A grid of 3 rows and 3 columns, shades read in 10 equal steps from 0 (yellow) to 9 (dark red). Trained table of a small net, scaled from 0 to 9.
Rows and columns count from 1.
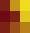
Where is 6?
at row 3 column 2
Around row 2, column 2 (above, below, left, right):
3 6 9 1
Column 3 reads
0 1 4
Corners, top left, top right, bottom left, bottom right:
8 0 8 4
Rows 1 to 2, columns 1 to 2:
8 3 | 9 8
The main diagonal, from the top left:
8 8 4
